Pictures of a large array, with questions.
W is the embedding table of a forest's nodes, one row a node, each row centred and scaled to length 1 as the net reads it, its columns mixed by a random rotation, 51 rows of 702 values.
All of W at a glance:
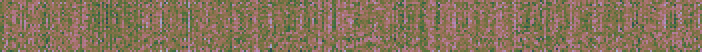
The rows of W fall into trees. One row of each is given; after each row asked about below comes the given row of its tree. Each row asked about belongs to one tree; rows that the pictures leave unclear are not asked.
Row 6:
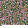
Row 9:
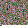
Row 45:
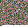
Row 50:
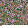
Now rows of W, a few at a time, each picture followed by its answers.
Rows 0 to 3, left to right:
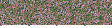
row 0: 6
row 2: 50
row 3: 50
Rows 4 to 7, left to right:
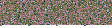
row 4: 45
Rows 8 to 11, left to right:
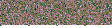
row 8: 50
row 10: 6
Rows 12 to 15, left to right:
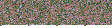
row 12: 45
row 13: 6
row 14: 45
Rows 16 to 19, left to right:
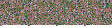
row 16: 6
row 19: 45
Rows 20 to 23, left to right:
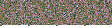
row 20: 45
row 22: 45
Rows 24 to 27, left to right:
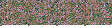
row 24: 45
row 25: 50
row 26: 45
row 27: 45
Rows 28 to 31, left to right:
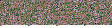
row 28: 6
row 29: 45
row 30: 45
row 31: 50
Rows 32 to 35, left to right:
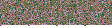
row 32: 9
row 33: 6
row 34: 6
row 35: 45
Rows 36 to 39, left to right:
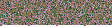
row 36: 6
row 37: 45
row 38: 50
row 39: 50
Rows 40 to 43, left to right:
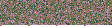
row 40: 50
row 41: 6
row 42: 9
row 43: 6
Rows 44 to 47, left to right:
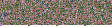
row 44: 9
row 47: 45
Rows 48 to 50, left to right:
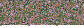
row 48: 50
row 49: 6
